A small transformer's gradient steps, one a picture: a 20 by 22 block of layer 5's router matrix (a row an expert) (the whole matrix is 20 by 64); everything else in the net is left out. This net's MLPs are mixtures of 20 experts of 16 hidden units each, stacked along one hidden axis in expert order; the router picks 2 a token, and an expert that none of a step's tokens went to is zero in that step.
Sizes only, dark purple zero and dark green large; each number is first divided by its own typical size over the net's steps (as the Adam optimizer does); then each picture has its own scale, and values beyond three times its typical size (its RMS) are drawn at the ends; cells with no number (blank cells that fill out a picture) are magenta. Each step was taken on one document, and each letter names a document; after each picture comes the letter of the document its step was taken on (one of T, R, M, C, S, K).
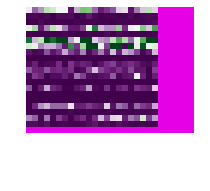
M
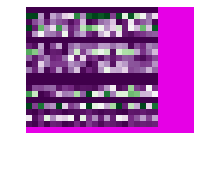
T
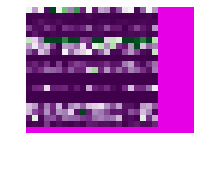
M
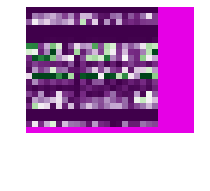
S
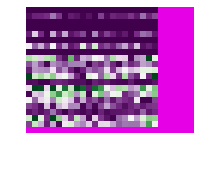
S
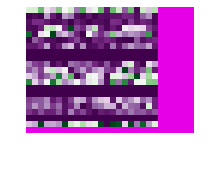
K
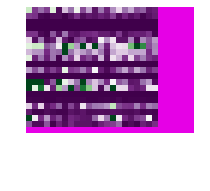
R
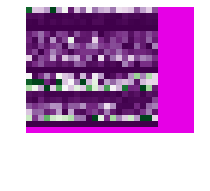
R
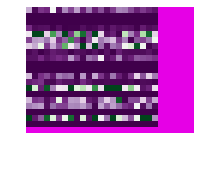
R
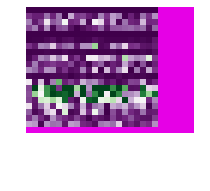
S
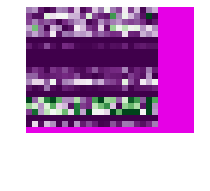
K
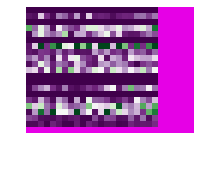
T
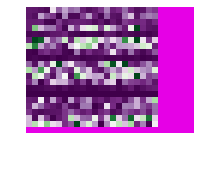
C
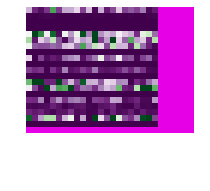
R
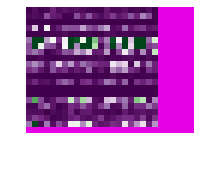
C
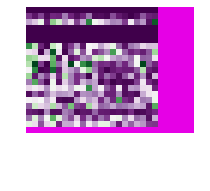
S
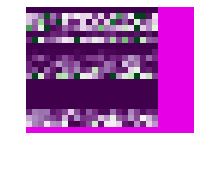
C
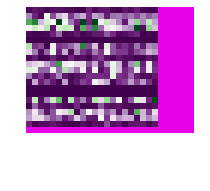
C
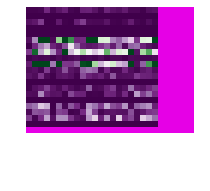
M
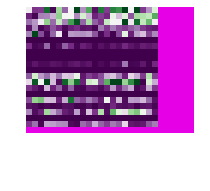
K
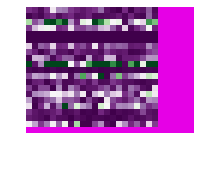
S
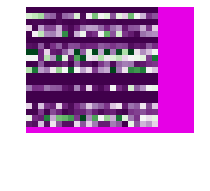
T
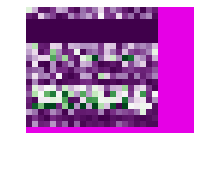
S
